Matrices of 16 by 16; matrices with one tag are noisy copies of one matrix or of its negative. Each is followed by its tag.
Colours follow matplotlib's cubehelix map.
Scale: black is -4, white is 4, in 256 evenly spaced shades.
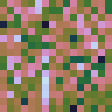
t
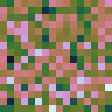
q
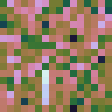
t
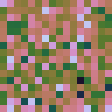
q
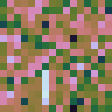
t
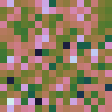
q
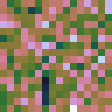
t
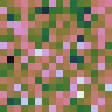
q
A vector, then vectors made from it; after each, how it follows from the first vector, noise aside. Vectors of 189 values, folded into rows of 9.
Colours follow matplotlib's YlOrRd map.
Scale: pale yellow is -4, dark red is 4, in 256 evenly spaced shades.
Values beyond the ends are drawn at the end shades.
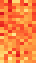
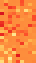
partly zeroed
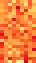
reversed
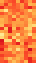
wrapped around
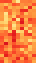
wrapped around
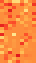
partly zeroed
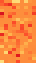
partly zeroed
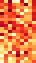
scaled up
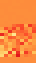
partly zeroed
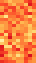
wrapped around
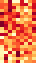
scaled up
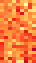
reversed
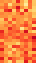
reversed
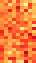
reversed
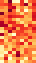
scaled up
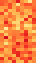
wrapped around
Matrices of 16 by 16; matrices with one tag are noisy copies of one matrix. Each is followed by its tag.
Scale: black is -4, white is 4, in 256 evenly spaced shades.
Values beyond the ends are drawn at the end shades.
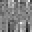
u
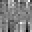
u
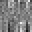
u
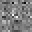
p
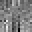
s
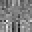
s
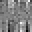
u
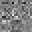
p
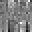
u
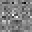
p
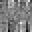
u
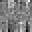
u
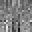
s
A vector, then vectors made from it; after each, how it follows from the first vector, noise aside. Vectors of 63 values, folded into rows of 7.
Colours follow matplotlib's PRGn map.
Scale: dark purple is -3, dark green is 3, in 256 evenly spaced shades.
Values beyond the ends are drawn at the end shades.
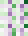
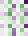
negated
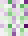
negated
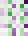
negated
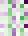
negated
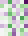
negated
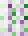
wrapped around
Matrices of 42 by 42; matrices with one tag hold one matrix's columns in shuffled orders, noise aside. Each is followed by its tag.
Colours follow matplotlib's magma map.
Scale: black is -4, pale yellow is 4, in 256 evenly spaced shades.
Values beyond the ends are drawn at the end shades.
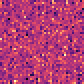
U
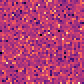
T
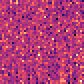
U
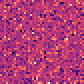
T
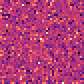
T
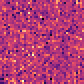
U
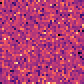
T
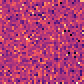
T
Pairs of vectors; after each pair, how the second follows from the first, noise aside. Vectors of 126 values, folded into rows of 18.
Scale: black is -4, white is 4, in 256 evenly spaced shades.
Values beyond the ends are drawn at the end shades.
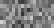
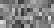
copied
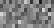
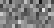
copied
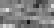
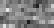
copied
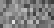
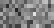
wrapped around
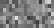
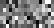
scaled up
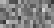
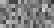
copied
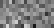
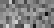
copied
